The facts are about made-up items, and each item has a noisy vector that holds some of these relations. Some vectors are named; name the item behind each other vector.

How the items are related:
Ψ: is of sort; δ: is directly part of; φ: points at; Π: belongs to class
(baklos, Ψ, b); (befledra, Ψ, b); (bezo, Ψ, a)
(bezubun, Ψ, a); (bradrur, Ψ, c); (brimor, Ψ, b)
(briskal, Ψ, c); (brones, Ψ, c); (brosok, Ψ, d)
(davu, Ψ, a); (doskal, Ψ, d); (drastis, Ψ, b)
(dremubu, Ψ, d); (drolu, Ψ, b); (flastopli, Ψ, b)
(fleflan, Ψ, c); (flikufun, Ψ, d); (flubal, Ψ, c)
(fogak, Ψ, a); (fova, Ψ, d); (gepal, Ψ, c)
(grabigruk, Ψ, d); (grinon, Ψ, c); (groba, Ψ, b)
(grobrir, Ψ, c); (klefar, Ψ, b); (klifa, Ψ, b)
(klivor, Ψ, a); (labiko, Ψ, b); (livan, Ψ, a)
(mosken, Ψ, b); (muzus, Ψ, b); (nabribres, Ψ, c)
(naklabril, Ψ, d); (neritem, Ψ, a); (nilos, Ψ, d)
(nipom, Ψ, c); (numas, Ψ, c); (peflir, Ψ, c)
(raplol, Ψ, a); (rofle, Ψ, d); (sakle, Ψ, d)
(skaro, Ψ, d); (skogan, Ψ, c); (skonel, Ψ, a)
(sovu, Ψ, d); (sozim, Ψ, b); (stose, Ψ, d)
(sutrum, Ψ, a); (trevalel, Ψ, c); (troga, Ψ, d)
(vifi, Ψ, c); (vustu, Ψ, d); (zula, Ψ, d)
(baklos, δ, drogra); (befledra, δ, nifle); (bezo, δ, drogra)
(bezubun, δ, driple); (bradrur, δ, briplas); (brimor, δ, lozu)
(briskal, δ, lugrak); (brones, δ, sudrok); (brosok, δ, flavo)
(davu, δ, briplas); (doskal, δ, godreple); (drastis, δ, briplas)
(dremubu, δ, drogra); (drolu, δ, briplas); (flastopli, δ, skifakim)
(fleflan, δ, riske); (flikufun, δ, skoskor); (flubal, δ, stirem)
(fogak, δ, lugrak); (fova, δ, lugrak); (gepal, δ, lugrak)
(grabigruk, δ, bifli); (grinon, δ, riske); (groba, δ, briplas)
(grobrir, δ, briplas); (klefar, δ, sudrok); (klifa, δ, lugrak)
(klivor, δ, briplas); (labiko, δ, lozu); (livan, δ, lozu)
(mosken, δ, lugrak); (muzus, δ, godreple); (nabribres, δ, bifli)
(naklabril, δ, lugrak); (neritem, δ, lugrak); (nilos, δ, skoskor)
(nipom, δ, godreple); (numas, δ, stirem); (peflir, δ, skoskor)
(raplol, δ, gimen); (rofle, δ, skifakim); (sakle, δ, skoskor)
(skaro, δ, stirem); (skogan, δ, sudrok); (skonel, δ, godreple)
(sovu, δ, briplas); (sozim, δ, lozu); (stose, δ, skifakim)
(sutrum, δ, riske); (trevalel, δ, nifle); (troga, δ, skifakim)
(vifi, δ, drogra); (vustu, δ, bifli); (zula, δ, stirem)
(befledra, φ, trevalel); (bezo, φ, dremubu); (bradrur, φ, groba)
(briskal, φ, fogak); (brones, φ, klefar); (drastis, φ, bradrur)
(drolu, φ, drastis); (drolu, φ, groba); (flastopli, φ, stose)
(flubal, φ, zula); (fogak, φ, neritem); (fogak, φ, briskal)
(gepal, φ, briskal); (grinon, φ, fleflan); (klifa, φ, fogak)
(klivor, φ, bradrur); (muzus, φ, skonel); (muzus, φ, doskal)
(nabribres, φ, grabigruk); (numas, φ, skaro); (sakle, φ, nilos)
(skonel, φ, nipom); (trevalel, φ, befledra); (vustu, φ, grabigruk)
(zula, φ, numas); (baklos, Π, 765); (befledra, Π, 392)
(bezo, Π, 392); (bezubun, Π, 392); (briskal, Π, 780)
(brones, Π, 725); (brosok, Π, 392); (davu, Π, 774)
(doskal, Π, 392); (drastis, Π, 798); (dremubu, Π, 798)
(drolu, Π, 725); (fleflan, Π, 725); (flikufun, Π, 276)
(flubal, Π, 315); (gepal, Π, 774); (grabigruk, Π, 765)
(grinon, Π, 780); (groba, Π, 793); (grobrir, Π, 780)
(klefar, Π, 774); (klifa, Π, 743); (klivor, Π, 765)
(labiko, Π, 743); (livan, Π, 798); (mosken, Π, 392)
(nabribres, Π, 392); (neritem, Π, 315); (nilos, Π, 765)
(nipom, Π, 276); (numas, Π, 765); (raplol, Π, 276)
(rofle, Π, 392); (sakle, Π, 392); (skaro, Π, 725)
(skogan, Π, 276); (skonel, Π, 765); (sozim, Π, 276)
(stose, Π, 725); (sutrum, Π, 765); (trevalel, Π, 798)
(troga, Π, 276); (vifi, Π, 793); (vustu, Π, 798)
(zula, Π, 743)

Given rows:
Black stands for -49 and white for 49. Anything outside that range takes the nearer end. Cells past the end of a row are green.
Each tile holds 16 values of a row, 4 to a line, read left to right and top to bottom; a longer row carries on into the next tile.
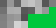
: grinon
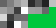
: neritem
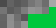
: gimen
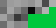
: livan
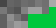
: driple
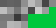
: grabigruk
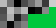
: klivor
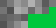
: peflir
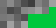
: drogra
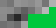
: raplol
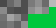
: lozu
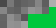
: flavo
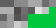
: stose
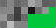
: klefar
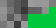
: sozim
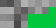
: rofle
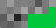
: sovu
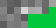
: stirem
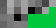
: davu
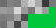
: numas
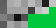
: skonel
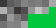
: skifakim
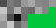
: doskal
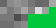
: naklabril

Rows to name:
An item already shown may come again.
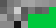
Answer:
nabribres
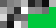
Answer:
neritem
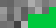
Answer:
skogan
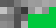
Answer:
troga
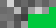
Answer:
muzus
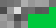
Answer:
sakle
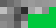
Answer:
troga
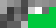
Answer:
vifi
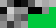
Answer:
drolu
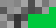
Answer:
bezo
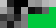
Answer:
groba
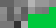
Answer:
skogan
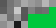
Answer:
nabribres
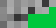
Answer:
sutrum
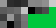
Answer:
bradrur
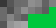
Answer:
skoskor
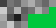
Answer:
doskal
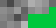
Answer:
flikufun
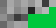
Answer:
sutrum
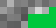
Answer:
flastopli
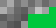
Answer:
flastopli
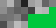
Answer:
labiko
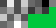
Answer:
gepal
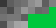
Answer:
skoskor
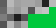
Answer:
skonel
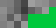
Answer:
sozim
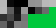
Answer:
groba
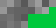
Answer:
brimor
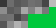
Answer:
godreple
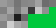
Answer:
dremubu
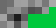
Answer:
bezubun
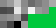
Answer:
flubal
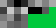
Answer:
drastis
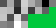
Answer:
briskal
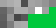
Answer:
zula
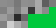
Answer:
dremubu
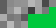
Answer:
trevalel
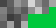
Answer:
nipom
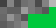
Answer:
briplas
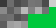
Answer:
godreple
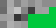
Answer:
vustu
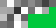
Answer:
klifa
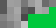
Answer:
brones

